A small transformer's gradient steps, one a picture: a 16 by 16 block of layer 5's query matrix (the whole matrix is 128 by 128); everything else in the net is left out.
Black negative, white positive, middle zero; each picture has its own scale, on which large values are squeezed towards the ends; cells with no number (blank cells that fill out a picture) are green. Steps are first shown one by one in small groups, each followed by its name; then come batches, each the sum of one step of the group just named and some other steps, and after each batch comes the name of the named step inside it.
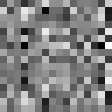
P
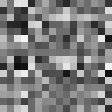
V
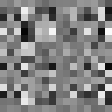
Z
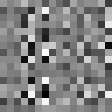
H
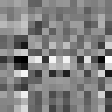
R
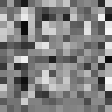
Z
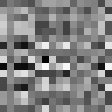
R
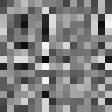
H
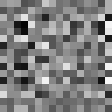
V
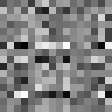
V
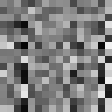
V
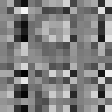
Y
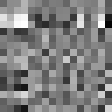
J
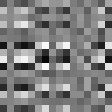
J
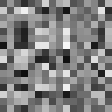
Y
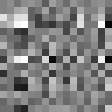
J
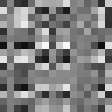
J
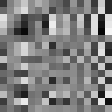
J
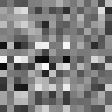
J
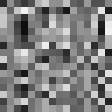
Y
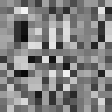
Y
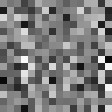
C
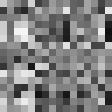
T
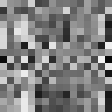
T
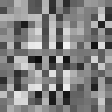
C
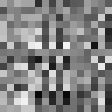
T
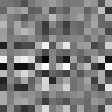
C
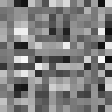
T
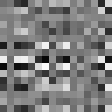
C
